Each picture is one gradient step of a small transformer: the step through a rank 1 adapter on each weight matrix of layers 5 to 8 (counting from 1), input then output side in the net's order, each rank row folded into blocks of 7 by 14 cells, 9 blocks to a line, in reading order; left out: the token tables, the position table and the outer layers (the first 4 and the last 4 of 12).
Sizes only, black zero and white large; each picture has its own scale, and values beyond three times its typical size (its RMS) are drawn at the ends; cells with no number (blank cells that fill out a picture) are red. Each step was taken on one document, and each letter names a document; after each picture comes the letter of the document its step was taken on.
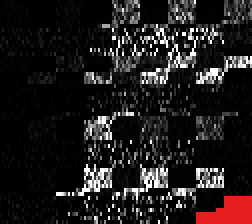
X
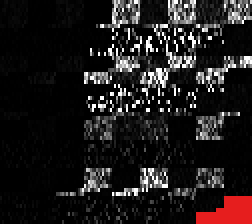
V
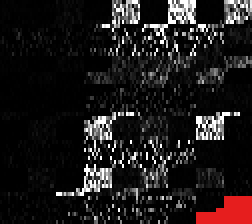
X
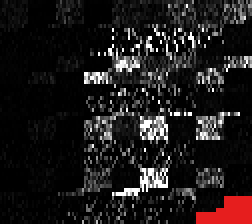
V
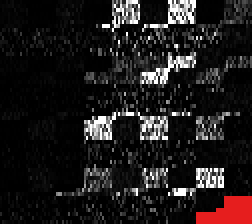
X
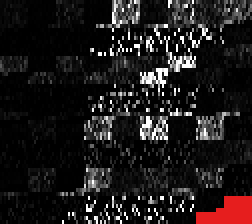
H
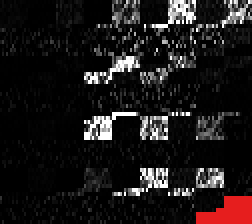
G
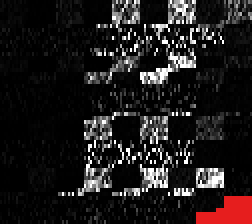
G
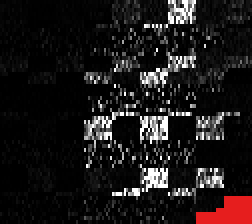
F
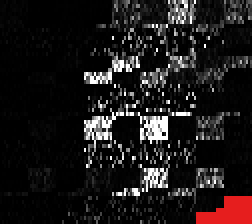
F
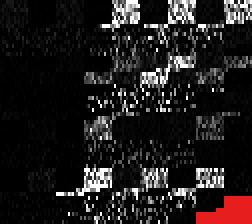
X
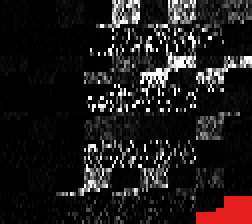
V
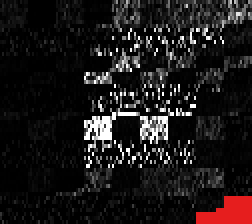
G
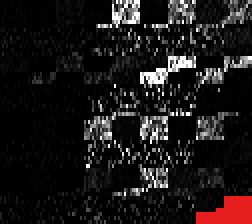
G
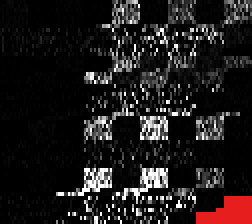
X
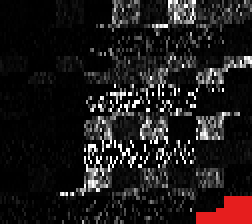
H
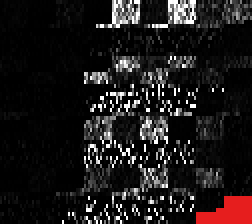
H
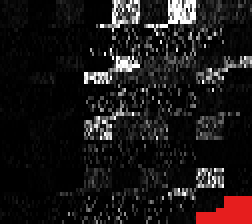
V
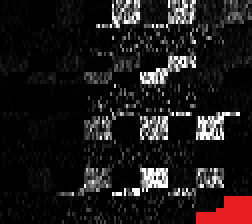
F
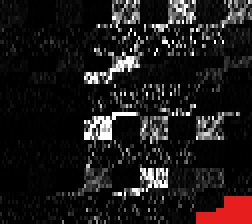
G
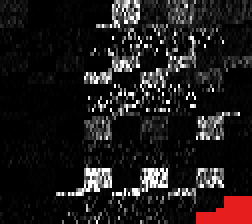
F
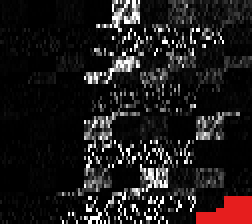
G
